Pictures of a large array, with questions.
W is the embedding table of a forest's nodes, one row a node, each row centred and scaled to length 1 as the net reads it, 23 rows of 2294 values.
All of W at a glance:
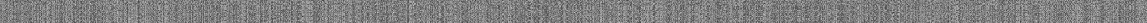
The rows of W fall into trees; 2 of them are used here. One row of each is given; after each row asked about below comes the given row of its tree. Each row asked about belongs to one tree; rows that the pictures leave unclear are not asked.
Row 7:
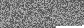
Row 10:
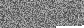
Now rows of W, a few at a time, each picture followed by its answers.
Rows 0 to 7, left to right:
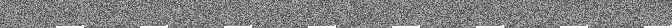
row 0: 10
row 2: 7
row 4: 10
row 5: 7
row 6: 7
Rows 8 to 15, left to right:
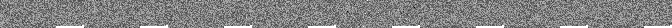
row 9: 7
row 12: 10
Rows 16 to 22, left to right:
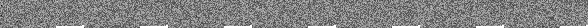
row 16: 10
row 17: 7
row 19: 7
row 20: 10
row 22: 7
